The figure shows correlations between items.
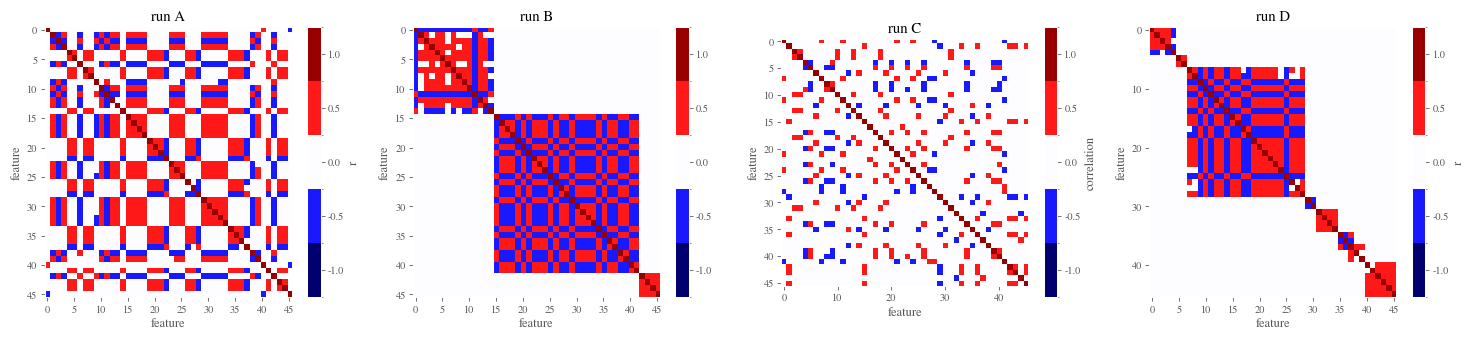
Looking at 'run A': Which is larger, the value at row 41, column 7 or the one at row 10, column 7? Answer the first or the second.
the first
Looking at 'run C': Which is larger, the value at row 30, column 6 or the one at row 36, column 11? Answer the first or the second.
the first
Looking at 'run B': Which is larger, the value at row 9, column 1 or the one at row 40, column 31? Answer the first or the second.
the first
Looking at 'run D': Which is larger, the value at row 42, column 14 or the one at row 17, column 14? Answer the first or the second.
the second
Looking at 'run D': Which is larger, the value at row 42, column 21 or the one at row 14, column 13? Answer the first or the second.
the first
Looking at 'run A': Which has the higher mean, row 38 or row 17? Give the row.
17
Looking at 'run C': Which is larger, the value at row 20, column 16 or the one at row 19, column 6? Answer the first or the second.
the second
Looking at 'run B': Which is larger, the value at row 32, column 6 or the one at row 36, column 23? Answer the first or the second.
the second
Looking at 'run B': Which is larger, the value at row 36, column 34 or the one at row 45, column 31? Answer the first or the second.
the first
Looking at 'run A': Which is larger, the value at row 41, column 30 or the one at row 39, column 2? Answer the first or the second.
the first
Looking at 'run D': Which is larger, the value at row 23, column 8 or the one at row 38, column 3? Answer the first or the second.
the first
